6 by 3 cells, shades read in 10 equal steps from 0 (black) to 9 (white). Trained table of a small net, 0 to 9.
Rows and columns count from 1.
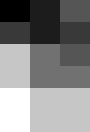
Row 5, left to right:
9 7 7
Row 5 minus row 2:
7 6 5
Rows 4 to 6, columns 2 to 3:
4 4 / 7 7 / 7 7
